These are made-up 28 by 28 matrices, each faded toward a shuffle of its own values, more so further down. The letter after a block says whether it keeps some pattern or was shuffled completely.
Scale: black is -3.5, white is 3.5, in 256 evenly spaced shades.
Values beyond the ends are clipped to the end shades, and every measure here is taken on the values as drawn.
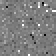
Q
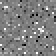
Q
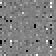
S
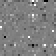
S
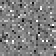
Q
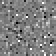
Q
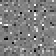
S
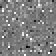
Q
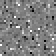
Q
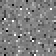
Q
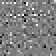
S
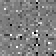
S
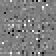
S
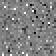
Q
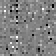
S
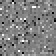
Q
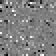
S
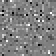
S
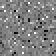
Q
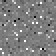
Q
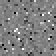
Q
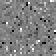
Q
